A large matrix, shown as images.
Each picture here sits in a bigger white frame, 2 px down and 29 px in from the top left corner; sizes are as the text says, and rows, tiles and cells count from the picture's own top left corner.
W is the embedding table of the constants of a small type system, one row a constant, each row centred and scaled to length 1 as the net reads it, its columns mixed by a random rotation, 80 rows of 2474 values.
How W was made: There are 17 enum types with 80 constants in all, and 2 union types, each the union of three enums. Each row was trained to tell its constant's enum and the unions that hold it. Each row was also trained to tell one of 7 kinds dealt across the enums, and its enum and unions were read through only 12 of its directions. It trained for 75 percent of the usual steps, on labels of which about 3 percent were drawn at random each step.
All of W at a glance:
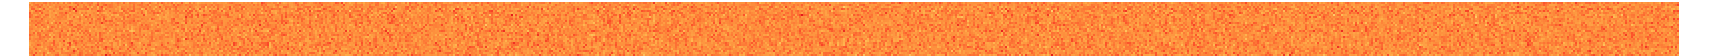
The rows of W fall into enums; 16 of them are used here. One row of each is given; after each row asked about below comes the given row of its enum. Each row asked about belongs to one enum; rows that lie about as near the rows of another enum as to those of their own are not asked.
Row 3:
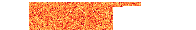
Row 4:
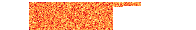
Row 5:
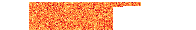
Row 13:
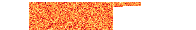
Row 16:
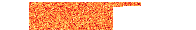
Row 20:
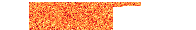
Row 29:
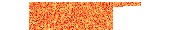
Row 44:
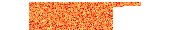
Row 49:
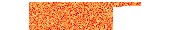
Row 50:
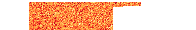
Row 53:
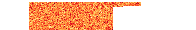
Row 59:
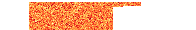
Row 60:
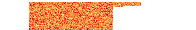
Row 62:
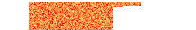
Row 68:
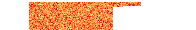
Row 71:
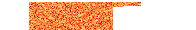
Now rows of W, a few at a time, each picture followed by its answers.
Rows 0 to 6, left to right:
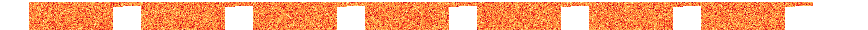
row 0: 5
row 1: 59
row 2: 20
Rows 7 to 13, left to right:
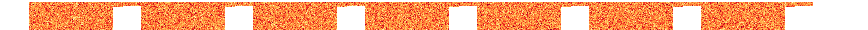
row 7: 16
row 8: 60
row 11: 3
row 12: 5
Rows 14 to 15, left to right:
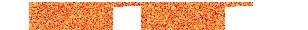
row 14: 16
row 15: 44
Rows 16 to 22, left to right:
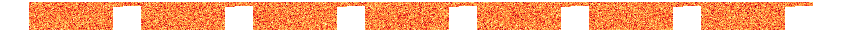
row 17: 44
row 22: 60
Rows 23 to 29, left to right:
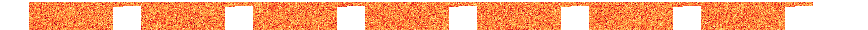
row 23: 50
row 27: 71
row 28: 50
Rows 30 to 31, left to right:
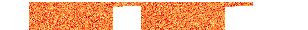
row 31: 50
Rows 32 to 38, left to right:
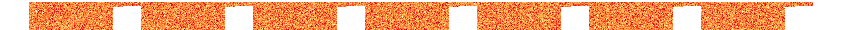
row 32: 16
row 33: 59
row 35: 71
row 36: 62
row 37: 3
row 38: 59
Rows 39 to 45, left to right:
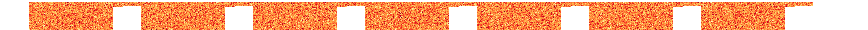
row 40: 71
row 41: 3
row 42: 71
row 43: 44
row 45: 20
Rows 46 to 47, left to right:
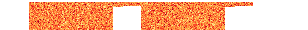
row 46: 68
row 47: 50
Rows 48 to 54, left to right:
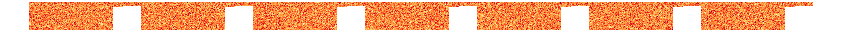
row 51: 44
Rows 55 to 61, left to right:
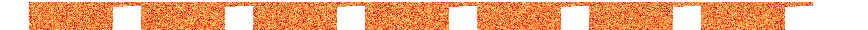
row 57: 53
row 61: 20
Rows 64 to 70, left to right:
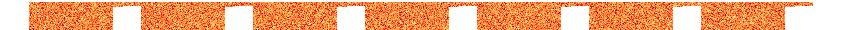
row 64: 62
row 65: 50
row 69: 4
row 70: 60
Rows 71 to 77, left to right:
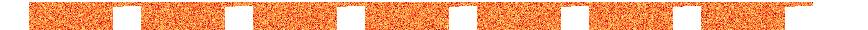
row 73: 44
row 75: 59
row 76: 3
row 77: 71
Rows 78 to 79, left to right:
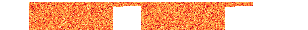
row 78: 68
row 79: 3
